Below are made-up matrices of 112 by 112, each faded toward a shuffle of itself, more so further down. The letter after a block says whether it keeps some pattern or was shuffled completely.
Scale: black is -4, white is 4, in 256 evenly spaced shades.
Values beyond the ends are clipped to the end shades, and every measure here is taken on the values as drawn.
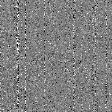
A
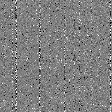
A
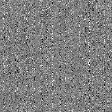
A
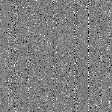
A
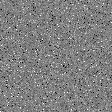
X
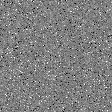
X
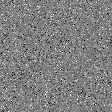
X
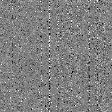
A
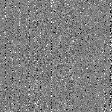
A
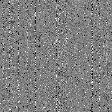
A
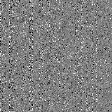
A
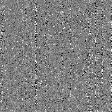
A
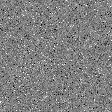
X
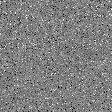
X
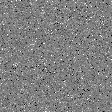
X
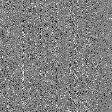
A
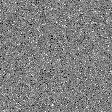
X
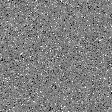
X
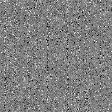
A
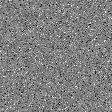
X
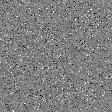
X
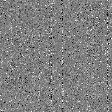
A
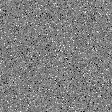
X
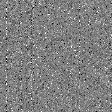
A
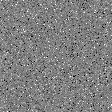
X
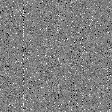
A
